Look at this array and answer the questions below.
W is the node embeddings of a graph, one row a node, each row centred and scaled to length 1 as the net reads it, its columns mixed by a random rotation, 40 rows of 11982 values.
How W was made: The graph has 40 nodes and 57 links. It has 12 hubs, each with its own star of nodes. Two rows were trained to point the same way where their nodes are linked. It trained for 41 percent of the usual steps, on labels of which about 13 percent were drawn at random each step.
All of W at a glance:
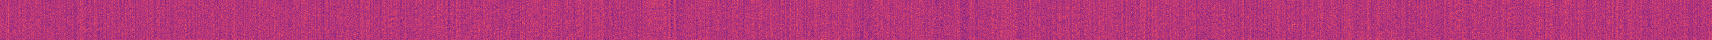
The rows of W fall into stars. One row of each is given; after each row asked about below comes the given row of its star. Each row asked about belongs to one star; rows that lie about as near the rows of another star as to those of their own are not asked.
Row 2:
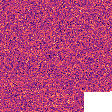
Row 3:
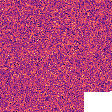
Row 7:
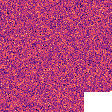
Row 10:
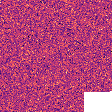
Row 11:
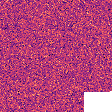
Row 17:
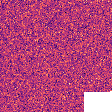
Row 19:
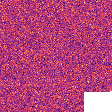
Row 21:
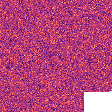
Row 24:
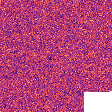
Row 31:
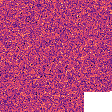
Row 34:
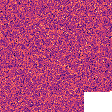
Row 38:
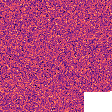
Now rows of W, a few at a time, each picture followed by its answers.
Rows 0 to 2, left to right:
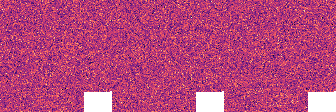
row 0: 24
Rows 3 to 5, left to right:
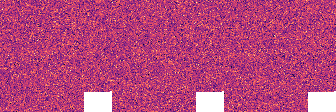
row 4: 11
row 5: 21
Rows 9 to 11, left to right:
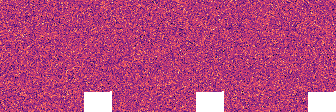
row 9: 31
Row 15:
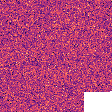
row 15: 3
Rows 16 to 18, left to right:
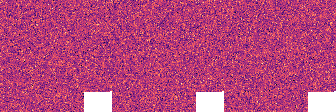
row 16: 7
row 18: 24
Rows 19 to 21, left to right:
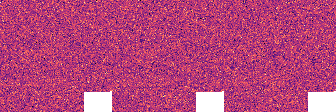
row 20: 38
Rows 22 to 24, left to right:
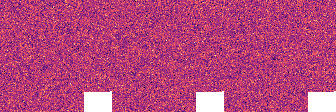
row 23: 17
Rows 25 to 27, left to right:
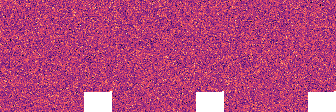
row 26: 19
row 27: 11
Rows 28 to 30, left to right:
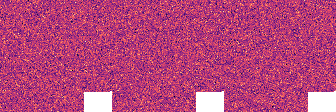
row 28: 38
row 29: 10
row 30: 7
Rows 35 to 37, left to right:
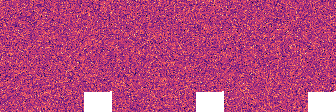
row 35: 31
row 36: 17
